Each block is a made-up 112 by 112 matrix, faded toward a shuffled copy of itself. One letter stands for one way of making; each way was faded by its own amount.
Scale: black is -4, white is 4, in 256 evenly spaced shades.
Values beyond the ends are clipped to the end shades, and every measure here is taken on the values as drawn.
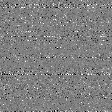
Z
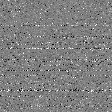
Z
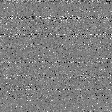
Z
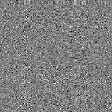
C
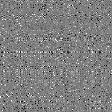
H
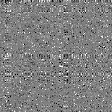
H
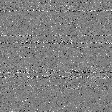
Z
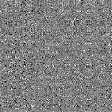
C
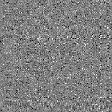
C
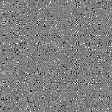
H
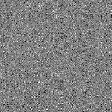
C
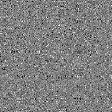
C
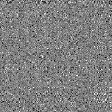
C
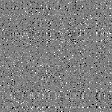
H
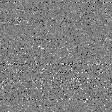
Z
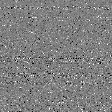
Z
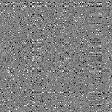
H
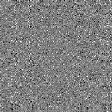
C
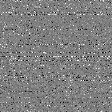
Z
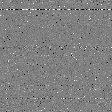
Z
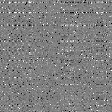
H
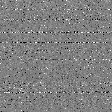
Z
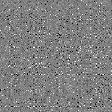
H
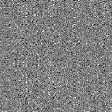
C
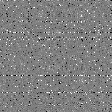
H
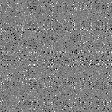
H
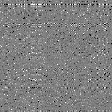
H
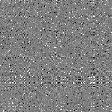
H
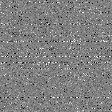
Z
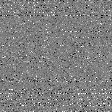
Z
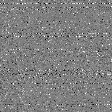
Z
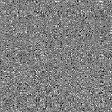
C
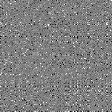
H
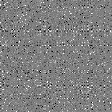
H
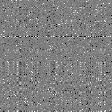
H
